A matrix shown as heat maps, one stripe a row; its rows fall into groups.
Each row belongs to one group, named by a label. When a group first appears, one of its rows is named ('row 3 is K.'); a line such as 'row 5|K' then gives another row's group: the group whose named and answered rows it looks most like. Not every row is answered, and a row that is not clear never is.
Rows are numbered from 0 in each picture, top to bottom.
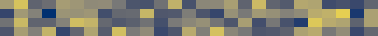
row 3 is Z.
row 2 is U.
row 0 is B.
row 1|U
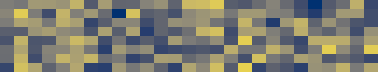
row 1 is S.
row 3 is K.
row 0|S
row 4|U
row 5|U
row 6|B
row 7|U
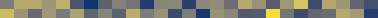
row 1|S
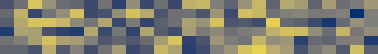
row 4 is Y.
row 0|K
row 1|U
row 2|S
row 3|Z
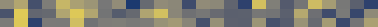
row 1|B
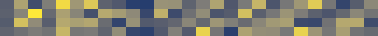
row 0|B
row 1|K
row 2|S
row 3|K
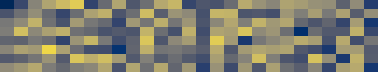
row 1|Z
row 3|S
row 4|Z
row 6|Y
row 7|S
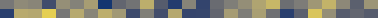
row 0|U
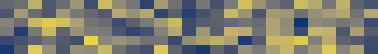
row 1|U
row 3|Y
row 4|Z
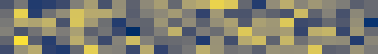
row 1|B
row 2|S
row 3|Y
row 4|U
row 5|Z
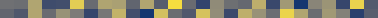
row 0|Y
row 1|K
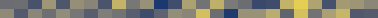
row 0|Z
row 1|K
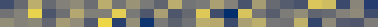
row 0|Y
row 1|K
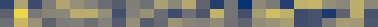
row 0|B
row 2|S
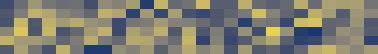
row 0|K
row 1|Y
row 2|B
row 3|S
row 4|S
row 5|U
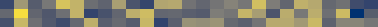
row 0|B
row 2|Z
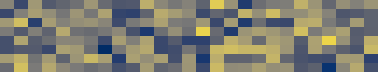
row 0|Z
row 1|Y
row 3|K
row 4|U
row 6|S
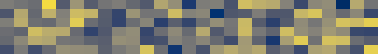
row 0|Y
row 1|B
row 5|U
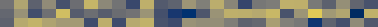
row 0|Z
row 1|U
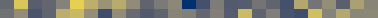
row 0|B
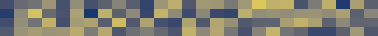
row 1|K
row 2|Z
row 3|S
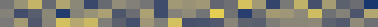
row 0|K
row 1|Z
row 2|B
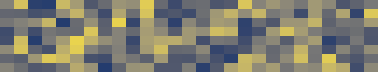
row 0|U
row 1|U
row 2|Z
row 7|U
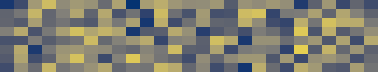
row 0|Y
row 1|K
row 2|K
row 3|B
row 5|B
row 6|U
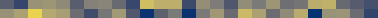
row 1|K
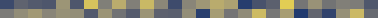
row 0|Z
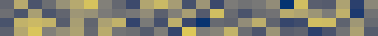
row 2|Y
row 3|S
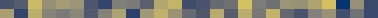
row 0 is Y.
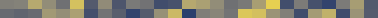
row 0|S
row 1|Y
